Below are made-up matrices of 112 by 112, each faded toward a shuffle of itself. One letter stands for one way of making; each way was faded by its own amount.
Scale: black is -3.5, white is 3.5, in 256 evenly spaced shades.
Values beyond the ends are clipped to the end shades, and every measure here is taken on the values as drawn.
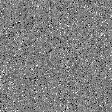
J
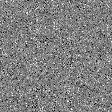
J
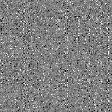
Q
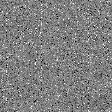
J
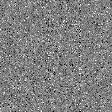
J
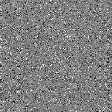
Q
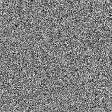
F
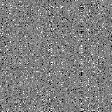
Q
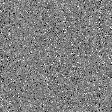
J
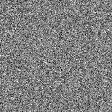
F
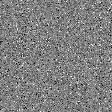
J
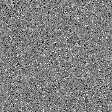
J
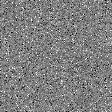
J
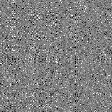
Q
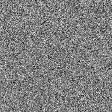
F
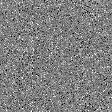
J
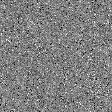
J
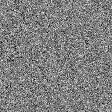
F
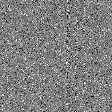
J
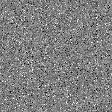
J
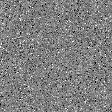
J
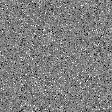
J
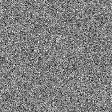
F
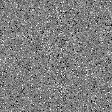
J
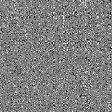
Q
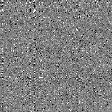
Q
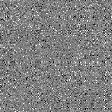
Q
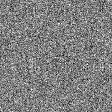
F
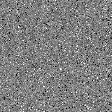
J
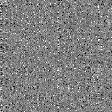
Q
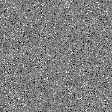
J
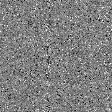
J
